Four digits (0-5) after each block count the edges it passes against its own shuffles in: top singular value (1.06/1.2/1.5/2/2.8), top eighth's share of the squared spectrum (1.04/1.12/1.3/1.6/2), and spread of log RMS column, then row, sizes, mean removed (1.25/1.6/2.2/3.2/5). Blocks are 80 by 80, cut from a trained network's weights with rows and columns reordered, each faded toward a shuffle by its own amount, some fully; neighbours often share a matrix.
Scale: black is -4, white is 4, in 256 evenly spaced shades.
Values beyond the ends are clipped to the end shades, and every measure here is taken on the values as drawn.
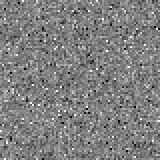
0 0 0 0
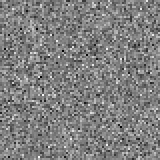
0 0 0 0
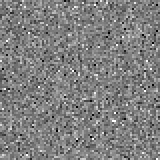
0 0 0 0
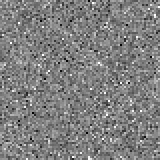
0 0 0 0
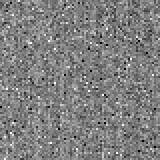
2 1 0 0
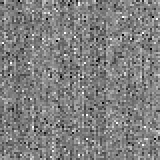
3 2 0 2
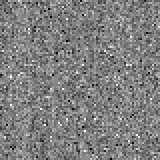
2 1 0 0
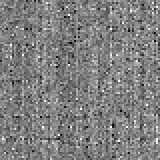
3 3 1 2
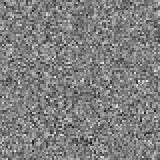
3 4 2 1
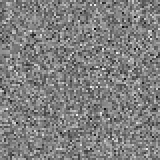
1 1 0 0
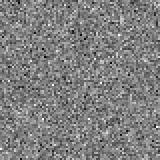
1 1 0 0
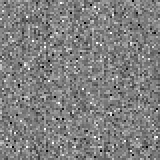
1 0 0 0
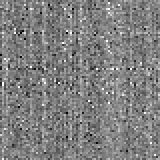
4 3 0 2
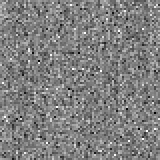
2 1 0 0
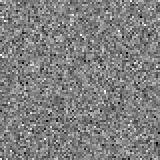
0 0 0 0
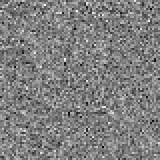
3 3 1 1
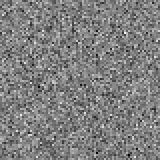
1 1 0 0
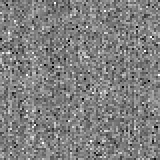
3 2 0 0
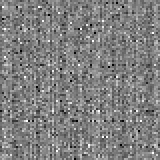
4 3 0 2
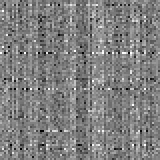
4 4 1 3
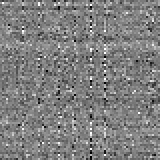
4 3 3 0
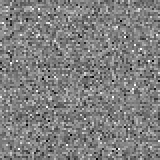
2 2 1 0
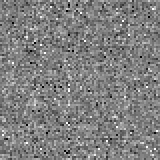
2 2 1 0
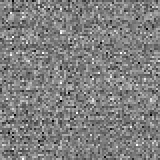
3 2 2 0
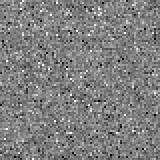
1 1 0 0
